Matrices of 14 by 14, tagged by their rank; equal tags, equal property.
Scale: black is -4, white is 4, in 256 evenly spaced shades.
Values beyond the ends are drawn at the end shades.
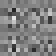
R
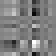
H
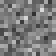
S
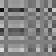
H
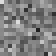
S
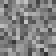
S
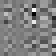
R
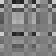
H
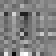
R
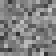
S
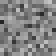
S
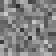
S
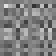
R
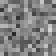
S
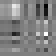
H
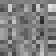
R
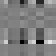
H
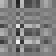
H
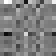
R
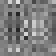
R
